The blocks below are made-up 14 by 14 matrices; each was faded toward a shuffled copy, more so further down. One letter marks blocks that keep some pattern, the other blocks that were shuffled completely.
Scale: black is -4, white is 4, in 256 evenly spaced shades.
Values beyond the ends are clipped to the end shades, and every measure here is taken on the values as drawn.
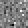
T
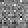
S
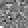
T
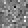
T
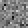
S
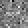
T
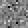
T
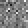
S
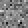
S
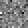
T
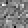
T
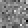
S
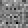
S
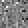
T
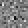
S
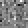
S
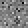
T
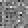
S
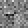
S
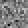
T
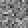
T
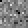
T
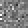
S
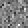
T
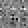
S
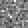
T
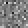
T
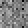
S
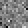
T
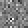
S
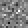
T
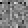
S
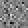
S
